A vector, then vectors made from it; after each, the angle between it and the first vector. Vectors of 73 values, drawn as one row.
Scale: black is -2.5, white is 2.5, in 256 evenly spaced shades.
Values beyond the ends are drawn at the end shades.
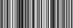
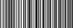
partly opposed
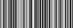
nearly opposite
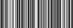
partly aligned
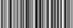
orthogonal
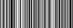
partly opposed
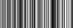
partly aligned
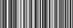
nearly opposite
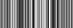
nearly parallel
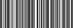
partly aligned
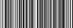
orthogonal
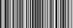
orthogonal
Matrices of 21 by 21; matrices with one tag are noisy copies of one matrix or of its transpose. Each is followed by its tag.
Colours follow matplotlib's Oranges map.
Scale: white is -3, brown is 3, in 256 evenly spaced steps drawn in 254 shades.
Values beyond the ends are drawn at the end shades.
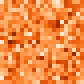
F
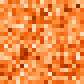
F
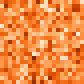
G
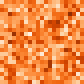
F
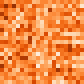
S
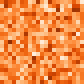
G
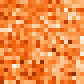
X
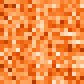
S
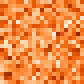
G
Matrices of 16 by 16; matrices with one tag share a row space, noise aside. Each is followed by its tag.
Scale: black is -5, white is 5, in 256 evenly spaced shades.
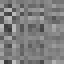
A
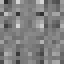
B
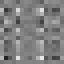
B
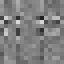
B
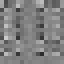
B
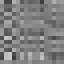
A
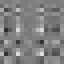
B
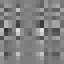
B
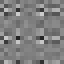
B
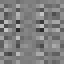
B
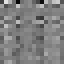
B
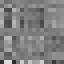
A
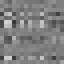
A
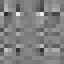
B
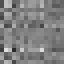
A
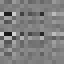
A
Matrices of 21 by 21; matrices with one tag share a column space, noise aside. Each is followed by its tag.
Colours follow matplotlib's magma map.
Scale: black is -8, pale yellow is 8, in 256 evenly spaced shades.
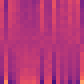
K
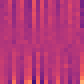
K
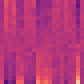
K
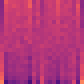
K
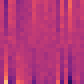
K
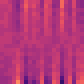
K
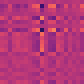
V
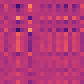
V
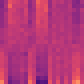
K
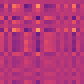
V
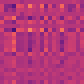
V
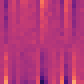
K
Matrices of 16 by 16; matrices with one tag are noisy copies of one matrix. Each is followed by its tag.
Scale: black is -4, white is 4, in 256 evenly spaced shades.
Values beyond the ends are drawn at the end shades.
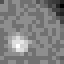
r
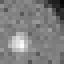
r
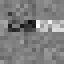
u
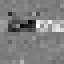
u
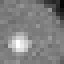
r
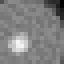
r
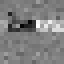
u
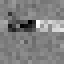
u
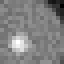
r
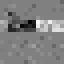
u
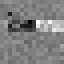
u
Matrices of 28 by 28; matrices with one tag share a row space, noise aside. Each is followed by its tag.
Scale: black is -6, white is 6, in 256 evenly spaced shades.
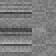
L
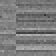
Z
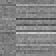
Z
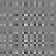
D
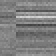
Z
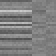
L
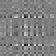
D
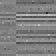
Z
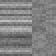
L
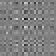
D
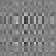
D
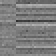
Z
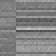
Z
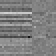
L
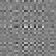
D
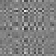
D
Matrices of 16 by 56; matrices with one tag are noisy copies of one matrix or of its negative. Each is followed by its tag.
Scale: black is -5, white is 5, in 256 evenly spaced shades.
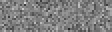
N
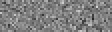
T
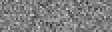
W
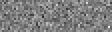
W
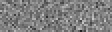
T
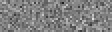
T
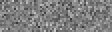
W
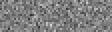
W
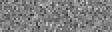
W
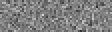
T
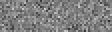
N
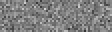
N
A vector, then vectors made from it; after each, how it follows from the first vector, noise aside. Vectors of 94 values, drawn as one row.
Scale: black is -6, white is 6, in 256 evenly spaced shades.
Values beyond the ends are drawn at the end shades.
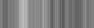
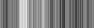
scaled up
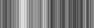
scaled up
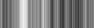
scaled up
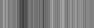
negated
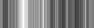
scaled up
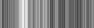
scaled up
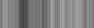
negated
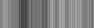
negated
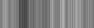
negated
